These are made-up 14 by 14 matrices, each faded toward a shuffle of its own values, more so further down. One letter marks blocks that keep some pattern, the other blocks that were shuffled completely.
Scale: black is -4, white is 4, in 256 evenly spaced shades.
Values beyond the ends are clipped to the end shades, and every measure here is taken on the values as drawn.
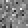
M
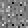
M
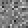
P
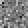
M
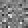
P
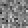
M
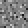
M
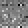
P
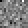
M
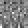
P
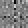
P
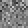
M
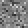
M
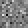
P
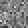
P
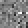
M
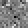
M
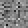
P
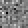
M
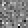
M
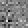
P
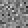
M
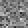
P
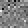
P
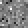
M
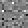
P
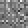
P
